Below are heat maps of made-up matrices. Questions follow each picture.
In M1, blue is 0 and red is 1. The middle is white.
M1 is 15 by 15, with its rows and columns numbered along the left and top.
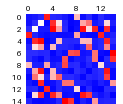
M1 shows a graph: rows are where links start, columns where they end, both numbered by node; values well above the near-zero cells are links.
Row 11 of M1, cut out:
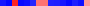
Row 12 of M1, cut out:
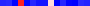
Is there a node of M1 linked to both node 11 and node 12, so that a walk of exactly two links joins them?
no
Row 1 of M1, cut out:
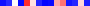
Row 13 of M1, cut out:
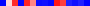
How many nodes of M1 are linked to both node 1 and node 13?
5
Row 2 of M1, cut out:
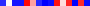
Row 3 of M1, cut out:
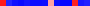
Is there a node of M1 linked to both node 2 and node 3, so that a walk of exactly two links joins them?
no
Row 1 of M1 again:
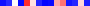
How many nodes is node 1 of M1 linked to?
6
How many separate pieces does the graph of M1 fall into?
1
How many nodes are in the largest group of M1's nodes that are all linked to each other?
6
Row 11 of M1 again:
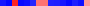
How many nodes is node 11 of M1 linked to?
4
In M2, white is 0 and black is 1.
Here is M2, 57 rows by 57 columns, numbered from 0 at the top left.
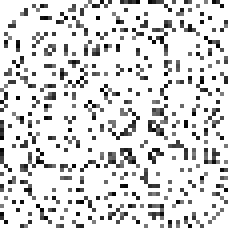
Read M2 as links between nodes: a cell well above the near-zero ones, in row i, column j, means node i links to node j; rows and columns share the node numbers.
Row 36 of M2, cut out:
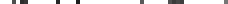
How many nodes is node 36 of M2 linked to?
11
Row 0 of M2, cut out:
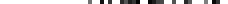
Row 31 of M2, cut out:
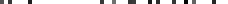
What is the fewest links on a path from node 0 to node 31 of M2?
1
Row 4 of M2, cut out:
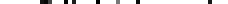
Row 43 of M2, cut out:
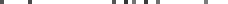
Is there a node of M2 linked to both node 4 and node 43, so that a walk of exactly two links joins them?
no
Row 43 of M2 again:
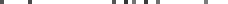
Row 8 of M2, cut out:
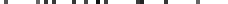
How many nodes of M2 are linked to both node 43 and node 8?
0
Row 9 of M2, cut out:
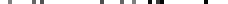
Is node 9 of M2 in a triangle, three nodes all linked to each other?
yes
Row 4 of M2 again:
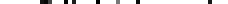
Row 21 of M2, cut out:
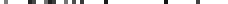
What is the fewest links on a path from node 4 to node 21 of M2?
2
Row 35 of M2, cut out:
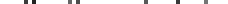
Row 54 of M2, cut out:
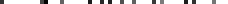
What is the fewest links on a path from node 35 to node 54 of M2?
3
